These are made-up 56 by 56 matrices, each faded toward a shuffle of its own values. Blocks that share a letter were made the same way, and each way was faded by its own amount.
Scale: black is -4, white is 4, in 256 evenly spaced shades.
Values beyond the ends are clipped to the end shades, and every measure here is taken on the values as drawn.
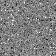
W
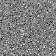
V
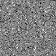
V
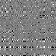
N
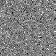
V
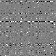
N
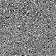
V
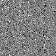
W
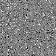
W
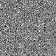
V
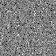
V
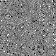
W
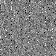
W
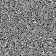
V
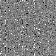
W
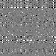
N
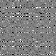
N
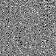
W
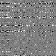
N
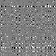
N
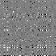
N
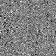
V
